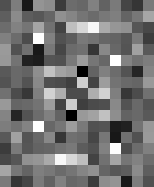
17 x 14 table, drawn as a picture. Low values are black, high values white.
The centre is the roughest part. There is no seam. It looks the same turned upside down. No overall slope runs across the table.
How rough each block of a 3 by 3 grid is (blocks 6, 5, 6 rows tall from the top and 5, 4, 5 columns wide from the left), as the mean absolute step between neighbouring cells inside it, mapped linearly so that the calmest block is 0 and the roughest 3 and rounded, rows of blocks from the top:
100 / 030 / 001
